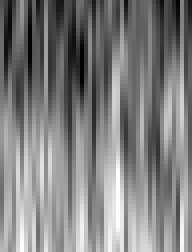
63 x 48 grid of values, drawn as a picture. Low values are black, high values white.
Histogram: bell-shaped. Slope: up to the bottom. Grain: streaks running down.
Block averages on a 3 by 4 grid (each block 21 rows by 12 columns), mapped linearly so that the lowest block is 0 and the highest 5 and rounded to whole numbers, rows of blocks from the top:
1021 | 3233 | 5453
